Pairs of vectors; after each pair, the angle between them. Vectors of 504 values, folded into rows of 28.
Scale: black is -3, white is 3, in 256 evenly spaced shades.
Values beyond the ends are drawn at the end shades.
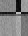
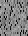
orthogonal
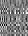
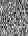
partly opposed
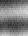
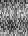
partly aligned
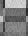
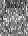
partly opposed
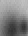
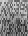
partly aligned
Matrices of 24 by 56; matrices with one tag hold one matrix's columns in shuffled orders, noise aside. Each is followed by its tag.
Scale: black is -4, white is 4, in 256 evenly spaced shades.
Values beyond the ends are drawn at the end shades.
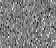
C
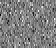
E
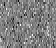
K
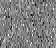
K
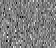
C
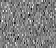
E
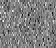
E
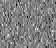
K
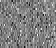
K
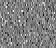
E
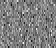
K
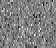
K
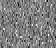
K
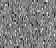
K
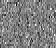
K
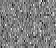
K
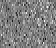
E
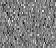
E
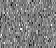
K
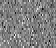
C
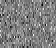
K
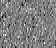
K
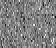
K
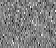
E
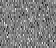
C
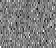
C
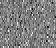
C
